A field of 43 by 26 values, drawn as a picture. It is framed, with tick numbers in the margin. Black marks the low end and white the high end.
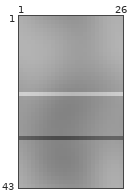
Average level on the scale: 60%. Ninth with the lowest average: bottom middle. Odd lines: rows 20 and 31.
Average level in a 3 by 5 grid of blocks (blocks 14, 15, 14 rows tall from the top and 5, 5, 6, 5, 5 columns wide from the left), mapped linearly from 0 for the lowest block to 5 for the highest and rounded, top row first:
5 4 3 3 5
3 2 1 2 3
2 0 0 2 3
